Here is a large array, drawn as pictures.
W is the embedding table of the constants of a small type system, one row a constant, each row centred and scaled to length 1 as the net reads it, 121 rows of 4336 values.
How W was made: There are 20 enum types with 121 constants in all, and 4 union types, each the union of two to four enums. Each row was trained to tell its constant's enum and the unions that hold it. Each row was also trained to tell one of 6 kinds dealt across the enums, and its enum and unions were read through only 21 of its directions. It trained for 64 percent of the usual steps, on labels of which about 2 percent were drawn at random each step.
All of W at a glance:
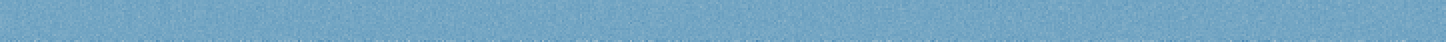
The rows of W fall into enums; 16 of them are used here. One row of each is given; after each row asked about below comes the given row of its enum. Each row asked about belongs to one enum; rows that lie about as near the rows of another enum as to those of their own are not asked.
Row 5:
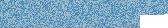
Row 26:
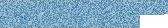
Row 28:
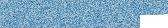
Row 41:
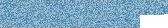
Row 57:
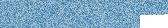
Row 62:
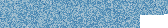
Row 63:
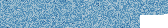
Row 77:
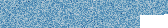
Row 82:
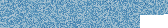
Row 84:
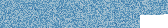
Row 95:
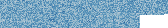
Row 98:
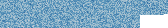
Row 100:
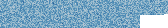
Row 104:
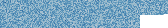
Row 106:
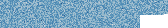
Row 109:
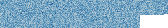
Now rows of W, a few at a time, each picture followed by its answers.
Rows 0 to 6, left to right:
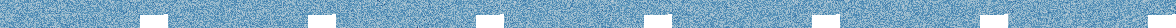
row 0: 109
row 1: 100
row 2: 82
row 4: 98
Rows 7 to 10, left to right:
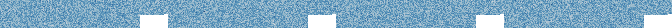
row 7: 62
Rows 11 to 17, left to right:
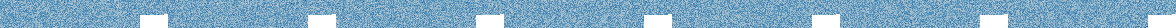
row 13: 95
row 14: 104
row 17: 26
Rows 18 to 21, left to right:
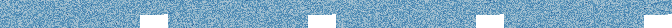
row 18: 98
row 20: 26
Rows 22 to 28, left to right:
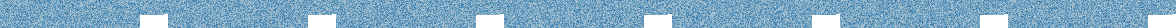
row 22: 26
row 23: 5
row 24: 28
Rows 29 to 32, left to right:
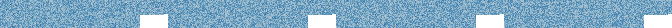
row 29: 109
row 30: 104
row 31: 5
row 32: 100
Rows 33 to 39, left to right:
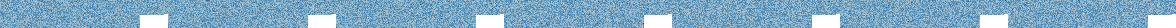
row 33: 95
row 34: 95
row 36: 100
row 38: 84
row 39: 109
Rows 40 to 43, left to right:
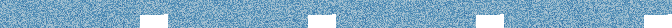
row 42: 84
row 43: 82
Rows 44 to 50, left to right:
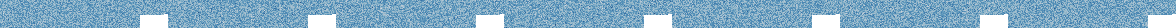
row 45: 62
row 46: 109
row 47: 57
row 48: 98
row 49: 77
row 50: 104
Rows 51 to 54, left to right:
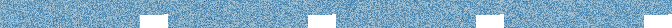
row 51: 95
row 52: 57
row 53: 41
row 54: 5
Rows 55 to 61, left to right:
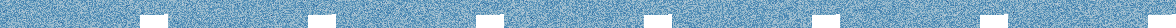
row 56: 28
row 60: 100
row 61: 28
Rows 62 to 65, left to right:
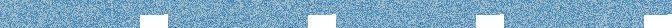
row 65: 104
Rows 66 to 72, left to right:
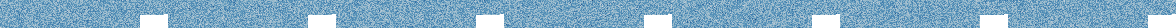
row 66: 5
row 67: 84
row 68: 41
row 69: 77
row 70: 77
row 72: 104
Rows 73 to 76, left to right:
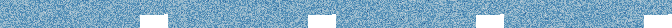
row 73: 26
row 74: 62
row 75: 84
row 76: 109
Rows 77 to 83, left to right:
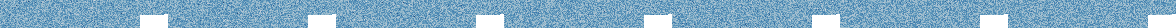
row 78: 28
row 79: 77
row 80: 62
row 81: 28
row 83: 41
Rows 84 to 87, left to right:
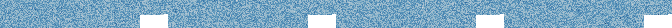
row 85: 62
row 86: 26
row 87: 5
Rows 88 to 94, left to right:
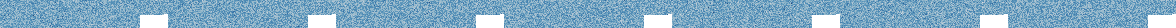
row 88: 84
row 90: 62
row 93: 57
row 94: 100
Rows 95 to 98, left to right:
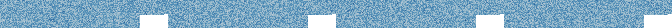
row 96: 106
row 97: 84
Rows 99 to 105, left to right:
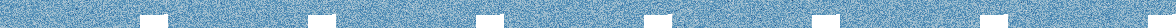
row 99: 82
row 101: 100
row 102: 26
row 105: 28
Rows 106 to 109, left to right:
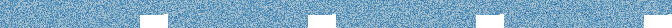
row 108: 104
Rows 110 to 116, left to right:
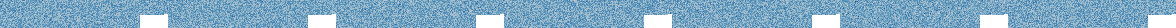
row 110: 5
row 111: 82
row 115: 77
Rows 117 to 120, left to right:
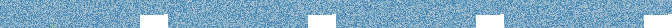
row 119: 57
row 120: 100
